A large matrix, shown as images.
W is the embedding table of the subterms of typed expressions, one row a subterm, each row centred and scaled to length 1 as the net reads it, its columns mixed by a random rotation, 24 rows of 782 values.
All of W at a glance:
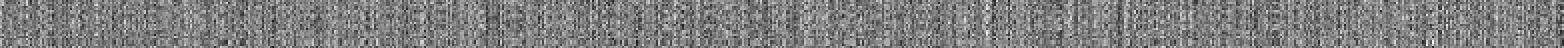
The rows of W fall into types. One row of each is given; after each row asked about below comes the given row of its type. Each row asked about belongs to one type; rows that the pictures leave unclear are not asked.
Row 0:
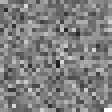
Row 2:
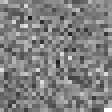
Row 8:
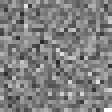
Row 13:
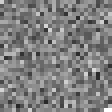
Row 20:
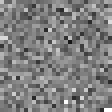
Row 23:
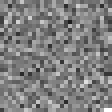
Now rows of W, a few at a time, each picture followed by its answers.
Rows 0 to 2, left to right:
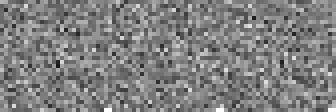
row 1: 0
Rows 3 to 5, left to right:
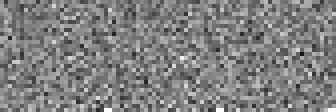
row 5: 13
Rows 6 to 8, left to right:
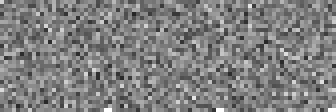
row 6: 13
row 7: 20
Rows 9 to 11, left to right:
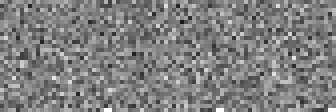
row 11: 2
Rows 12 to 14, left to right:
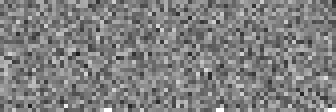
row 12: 13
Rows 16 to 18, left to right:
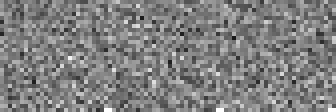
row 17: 2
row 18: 23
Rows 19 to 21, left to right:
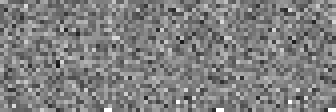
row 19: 0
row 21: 20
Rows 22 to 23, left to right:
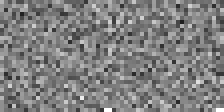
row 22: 20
